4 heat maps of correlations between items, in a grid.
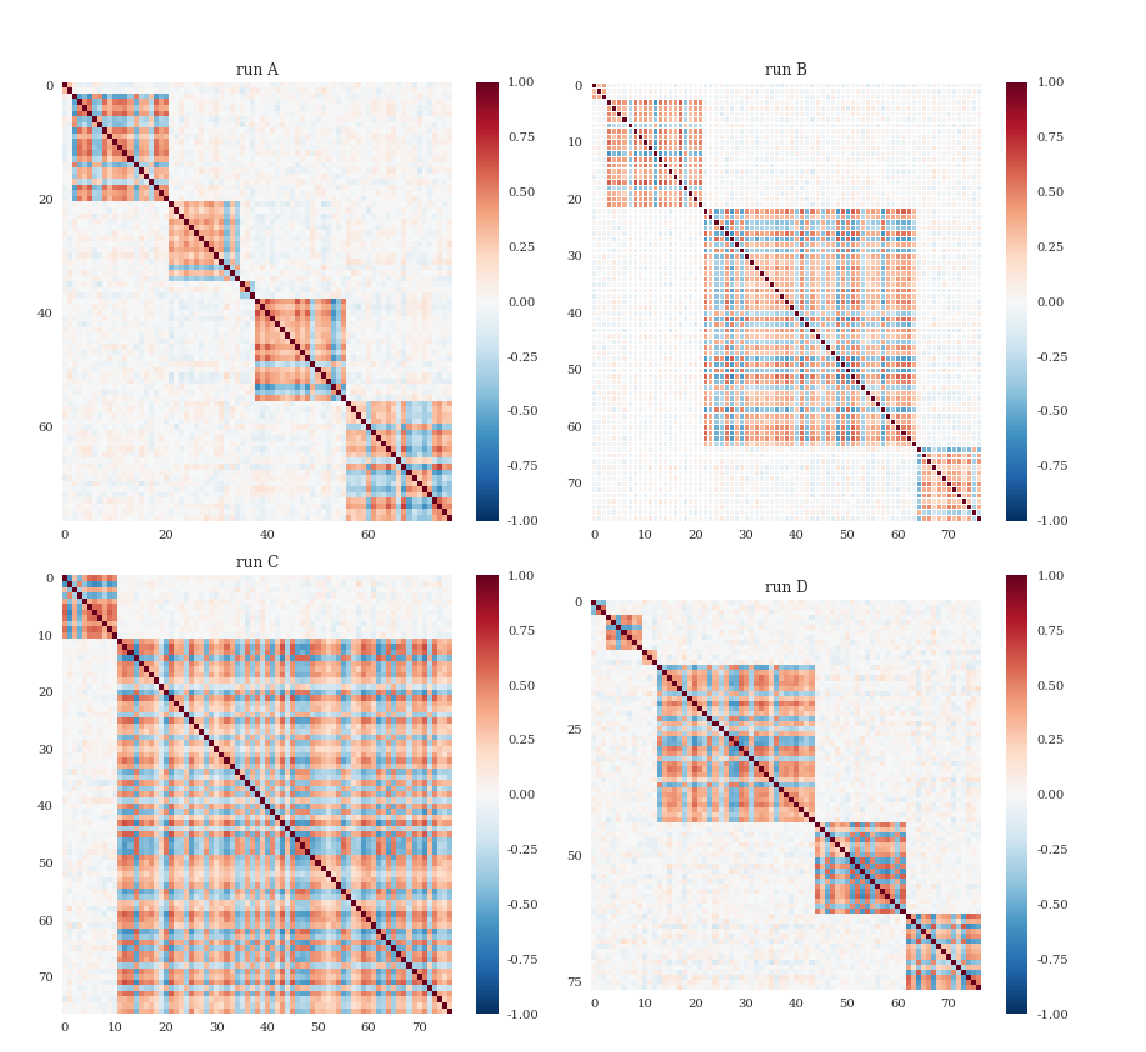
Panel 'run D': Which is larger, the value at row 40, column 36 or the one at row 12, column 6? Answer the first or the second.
the second
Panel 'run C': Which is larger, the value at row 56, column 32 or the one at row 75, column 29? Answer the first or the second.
the second
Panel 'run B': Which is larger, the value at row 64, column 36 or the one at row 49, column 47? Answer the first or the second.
the second
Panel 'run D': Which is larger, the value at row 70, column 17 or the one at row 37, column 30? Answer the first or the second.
the second
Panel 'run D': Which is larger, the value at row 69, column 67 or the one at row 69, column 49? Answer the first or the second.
the second
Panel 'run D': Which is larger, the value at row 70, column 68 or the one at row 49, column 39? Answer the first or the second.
the first
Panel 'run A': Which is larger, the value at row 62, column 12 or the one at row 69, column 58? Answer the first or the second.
the first
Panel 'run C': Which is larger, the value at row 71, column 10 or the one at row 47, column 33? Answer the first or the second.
the first
